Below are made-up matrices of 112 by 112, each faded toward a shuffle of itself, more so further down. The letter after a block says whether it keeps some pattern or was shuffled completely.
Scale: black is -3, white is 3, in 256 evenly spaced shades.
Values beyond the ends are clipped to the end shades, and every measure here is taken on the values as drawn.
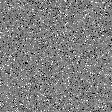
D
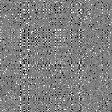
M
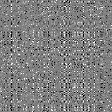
M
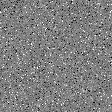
D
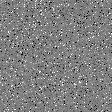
D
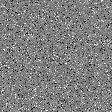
D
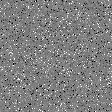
D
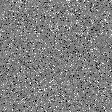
D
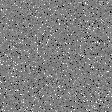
D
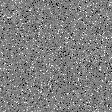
D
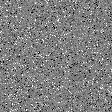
D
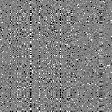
M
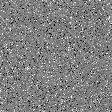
D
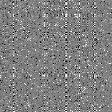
M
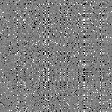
M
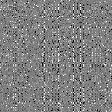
M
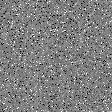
D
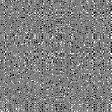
M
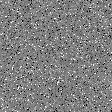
D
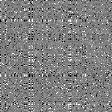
M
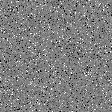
D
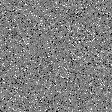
D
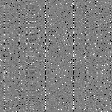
M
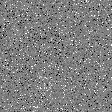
D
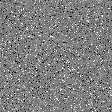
D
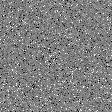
D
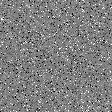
D
